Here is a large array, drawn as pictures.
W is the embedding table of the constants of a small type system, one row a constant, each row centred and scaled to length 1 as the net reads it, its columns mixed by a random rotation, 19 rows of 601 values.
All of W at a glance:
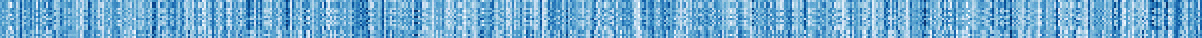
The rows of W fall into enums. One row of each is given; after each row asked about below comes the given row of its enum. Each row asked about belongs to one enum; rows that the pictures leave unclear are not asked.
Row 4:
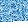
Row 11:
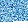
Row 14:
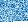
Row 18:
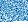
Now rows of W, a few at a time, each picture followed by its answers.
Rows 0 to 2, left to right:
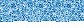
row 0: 4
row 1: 14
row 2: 14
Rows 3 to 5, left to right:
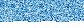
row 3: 14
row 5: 11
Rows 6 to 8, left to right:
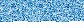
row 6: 4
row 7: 14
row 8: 11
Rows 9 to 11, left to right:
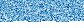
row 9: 18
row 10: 4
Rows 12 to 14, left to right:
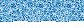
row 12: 4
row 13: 14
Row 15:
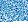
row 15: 18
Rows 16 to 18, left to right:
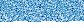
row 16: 18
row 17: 11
